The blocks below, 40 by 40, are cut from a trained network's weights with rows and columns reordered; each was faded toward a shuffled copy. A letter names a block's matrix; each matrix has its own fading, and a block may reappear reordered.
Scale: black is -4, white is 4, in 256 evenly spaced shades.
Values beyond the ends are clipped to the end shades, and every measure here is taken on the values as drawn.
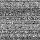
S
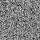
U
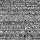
S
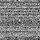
S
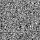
U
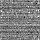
S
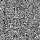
U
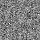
U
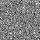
U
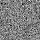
U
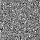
U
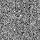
U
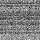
S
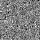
U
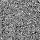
U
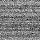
S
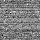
S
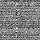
S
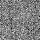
U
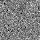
U
